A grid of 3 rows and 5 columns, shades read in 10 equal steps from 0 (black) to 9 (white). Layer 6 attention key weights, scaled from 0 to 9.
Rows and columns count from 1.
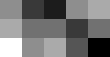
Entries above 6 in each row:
0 0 1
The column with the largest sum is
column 1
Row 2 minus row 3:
-3 -1 -2 -1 4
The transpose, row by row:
5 6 9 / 2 4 5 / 1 4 6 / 5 2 3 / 6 4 0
